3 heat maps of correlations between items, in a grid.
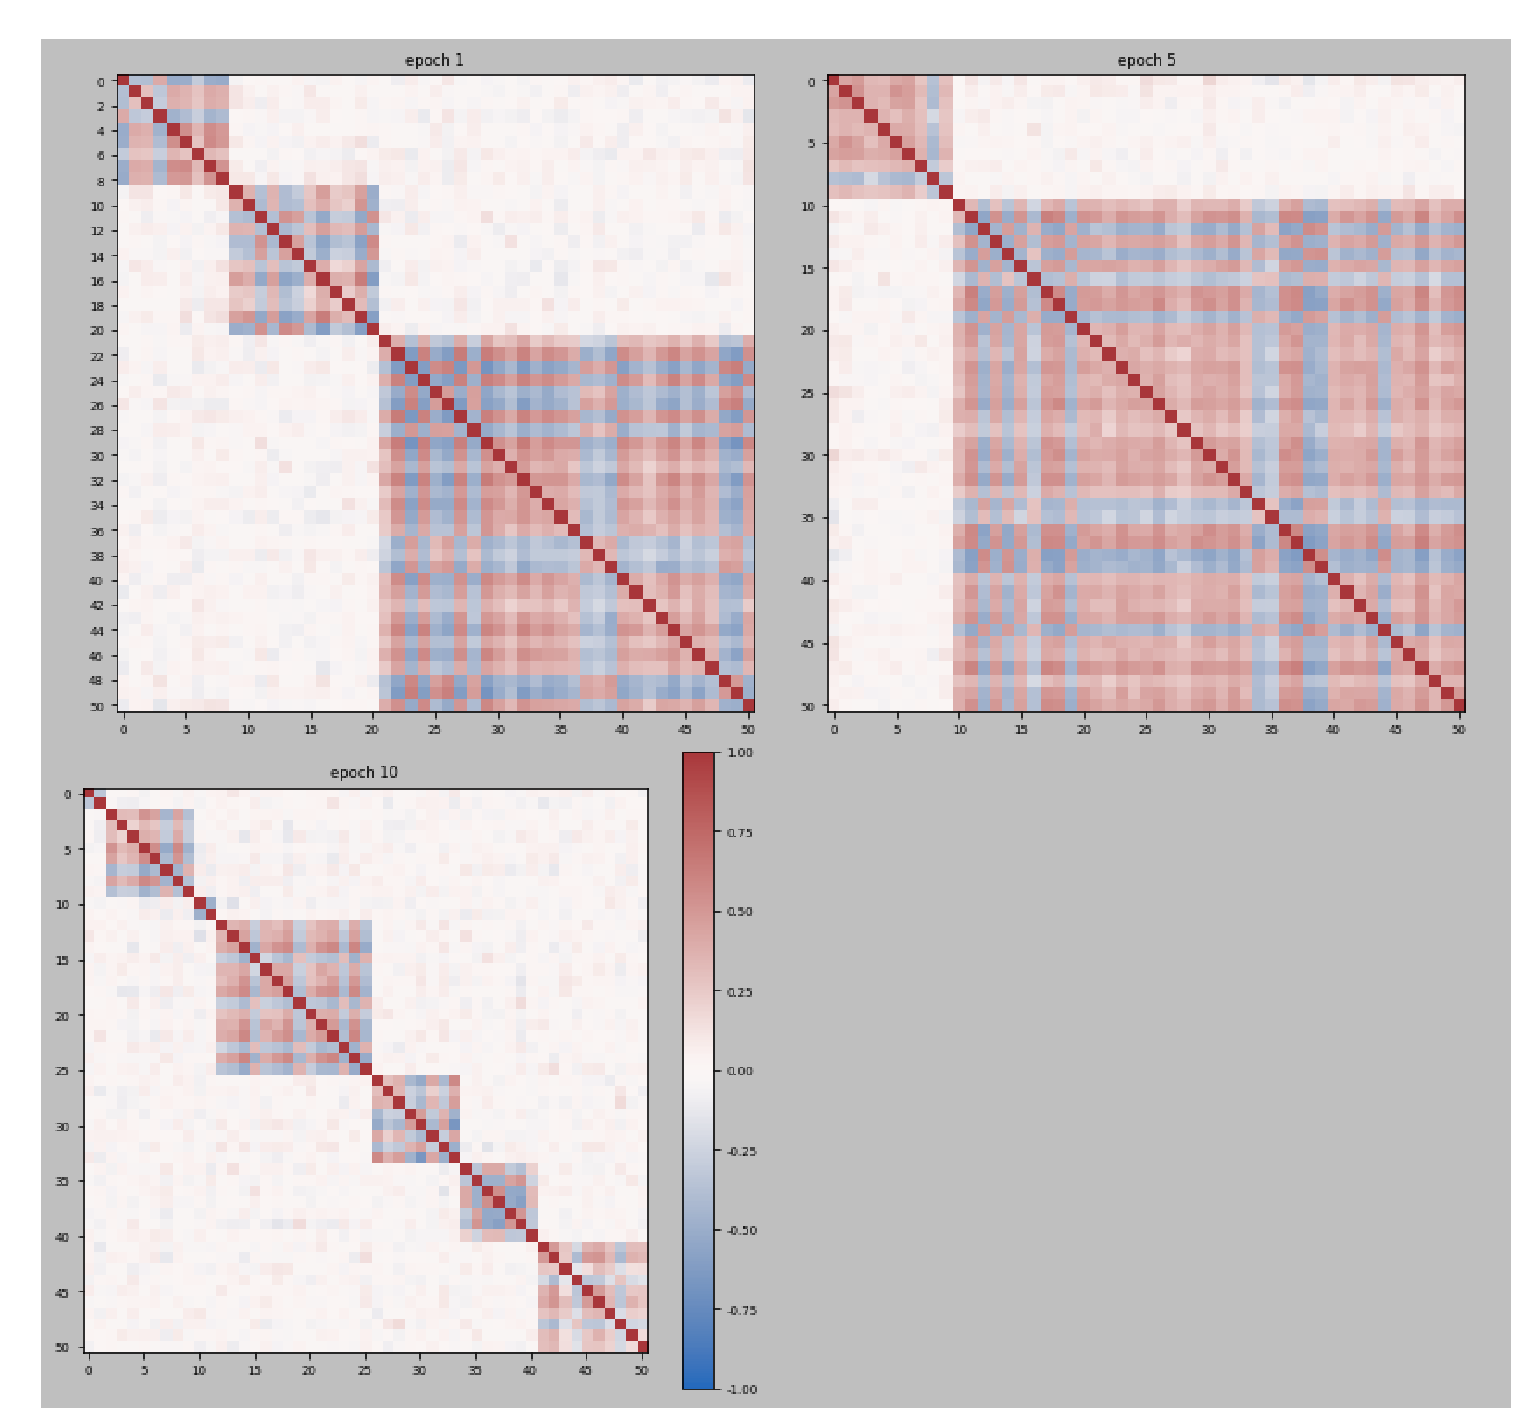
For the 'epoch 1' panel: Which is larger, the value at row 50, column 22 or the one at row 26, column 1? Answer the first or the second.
the first
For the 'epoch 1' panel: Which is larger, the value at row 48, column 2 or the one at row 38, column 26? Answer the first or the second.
the second
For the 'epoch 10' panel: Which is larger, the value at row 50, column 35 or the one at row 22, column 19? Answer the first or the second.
the first
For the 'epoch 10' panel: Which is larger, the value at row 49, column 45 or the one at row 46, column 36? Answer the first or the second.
the first
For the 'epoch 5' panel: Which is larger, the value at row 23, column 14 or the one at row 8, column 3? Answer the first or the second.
the second
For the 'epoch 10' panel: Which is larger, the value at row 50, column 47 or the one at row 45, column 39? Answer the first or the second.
the first
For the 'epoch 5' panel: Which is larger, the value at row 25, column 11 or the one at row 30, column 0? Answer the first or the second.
the first
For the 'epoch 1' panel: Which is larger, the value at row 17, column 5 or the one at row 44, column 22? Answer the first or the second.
the second
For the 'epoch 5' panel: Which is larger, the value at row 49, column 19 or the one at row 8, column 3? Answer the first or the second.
the second
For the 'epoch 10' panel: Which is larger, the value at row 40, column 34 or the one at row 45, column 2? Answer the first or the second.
the first
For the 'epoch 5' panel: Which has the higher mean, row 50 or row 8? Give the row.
50
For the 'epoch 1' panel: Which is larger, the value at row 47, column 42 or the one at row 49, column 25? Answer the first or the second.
the second
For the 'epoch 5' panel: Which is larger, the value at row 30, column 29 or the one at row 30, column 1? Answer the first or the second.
the first
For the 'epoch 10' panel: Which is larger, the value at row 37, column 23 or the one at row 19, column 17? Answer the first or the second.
the first
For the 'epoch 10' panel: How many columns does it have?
51
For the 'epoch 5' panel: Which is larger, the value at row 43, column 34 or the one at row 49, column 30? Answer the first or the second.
the second
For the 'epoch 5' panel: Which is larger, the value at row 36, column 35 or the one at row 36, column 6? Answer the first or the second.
the second
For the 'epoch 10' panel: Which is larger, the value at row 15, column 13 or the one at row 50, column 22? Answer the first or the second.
the second
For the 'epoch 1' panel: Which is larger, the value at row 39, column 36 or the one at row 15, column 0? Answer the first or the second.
the second
